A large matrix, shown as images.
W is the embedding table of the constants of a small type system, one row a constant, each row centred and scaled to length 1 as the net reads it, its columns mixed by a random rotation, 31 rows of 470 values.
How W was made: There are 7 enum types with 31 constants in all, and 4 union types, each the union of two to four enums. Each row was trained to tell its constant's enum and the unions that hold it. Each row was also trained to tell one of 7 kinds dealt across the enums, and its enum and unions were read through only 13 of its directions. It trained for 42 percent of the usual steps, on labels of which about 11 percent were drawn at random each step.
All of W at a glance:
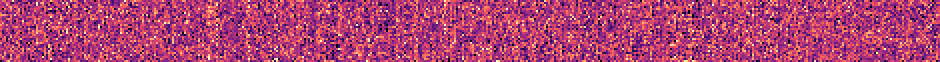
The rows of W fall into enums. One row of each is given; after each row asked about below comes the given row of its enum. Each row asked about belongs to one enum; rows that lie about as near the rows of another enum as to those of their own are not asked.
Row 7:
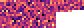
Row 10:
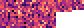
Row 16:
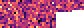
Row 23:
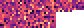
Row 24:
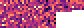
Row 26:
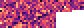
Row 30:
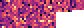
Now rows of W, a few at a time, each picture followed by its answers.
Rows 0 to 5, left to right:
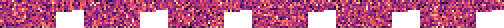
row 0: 23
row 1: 30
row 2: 23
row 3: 7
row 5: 16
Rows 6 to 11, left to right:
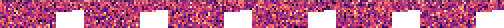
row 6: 16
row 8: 24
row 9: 26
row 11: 24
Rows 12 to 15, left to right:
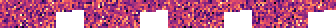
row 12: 23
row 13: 30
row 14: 23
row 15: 30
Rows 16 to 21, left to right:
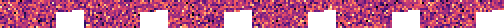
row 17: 7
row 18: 16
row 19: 30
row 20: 16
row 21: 30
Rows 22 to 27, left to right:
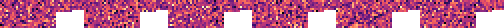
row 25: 23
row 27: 16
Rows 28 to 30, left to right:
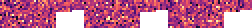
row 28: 7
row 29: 7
